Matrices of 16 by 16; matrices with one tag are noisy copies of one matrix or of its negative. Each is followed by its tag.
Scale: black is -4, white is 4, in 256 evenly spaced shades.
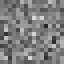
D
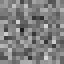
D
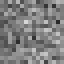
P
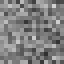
P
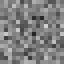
D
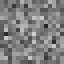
D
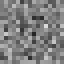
D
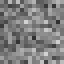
P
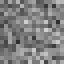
P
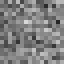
P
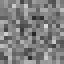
D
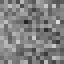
P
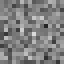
D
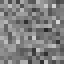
P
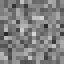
D
